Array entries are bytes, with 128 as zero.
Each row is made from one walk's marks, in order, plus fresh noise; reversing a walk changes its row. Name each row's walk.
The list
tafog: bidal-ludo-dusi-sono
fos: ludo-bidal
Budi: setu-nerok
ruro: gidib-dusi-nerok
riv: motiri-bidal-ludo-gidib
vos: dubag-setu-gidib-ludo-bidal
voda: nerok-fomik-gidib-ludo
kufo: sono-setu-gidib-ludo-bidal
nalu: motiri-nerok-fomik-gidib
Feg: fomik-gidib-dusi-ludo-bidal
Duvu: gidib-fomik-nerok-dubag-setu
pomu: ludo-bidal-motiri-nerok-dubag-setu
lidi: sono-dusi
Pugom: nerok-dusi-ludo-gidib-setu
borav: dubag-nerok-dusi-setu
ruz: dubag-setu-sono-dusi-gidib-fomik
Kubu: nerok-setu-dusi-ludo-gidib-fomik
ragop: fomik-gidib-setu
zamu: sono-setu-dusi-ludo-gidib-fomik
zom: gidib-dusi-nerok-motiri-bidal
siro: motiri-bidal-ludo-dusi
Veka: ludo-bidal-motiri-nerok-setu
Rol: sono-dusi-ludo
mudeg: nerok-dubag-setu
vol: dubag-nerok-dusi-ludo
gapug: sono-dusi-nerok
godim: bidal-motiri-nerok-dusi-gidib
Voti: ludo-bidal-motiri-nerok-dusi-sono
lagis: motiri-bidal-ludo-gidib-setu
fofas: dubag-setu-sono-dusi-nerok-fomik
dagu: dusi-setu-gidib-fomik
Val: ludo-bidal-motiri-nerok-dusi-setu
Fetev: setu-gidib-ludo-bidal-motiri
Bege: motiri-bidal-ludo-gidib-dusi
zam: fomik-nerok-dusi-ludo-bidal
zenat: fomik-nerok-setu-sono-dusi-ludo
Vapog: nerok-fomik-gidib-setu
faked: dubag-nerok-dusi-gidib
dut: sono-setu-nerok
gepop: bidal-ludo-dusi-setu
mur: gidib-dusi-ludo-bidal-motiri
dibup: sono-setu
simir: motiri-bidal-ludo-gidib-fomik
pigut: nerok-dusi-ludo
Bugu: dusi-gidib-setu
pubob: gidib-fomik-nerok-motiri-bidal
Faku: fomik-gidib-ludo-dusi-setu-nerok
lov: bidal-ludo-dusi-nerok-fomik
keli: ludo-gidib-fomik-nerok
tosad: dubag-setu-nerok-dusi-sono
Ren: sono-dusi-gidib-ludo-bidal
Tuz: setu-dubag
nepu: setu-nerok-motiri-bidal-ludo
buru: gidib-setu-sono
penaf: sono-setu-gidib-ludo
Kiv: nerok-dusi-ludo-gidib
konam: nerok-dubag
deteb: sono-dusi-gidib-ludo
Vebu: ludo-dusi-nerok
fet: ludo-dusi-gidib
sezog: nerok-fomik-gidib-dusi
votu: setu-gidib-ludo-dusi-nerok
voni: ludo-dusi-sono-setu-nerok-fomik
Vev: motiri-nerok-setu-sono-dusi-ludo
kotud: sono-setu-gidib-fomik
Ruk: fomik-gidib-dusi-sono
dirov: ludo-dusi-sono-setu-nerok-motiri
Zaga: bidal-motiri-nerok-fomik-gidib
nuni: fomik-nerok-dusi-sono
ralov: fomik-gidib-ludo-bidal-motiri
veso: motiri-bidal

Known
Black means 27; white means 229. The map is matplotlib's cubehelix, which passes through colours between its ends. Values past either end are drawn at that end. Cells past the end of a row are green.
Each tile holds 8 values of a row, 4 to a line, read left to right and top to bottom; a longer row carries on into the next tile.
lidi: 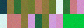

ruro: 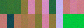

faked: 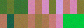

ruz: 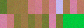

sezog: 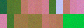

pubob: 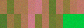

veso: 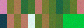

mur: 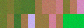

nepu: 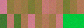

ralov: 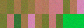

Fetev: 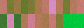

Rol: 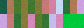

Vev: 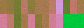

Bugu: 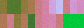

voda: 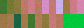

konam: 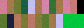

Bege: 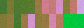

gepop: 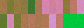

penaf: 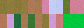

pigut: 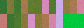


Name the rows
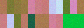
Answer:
buru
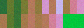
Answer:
Kiv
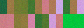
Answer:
tafog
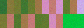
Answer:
Ren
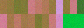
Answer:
tosad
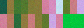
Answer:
deteb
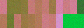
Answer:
borav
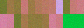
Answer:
zenat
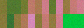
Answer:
godim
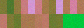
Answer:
nalu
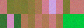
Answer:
lagis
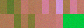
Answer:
Faku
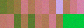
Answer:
Kubu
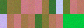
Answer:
nuni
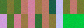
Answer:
gapug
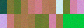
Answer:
Ruk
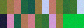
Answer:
fos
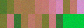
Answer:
simir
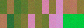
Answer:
vol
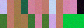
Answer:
Tuz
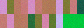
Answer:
dut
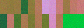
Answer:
vos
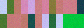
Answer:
Budi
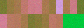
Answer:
fofas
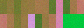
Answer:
Voti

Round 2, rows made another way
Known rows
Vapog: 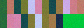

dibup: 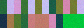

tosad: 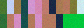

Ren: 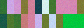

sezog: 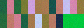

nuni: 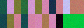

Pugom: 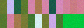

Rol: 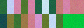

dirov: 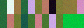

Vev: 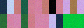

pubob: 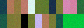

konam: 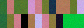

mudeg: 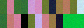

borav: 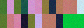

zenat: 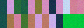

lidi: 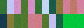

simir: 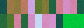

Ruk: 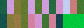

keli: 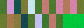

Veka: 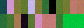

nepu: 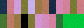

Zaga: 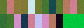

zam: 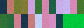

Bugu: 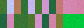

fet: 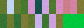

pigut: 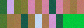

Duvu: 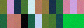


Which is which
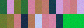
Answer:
vol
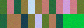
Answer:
ragop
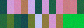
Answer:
mur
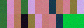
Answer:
Budi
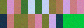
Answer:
kotud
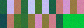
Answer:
buru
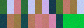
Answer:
dut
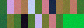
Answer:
zom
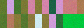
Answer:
Kiv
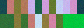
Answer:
Feg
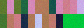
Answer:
faked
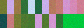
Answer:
dagu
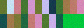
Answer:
gapug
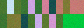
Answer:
Vebu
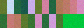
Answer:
voni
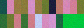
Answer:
lagis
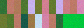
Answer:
vos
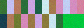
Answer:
zamu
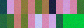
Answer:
Bege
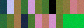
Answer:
Val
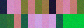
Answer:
siro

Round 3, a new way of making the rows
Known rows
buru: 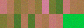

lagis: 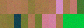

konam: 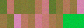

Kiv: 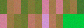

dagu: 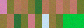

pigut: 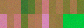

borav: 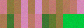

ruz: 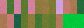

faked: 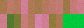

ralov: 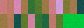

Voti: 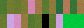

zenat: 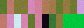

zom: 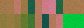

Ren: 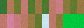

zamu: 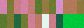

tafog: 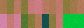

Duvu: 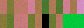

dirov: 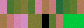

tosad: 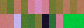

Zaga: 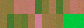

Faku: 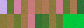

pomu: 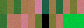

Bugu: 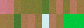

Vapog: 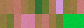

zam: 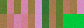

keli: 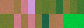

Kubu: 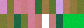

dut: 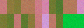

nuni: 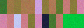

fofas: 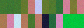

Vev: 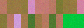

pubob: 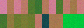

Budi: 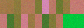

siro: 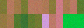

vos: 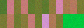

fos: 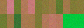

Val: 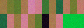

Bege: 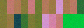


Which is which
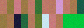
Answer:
simir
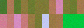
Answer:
deteb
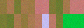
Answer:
dibup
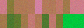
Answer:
gepop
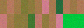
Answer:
ruro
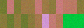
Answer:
veso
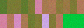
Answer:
lidi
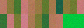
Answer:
Veka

